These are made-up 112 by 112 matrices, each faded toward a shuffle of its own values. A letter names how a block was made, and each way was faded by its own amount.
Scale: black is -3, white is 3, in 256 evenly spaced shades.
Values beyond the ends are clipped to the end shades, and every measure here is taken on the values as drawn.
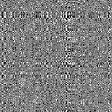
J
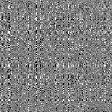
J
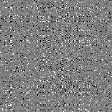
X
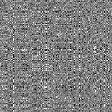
J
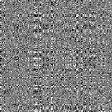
J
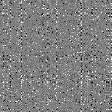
X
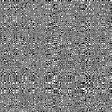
J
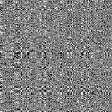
J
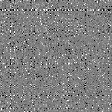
X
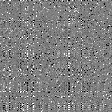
X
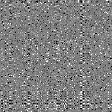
X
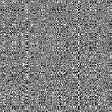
J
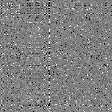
X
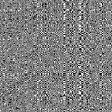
J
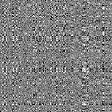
J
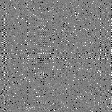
X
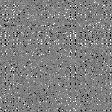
X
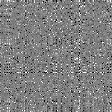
X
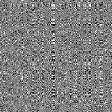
J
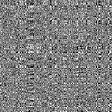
J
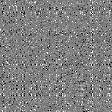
X
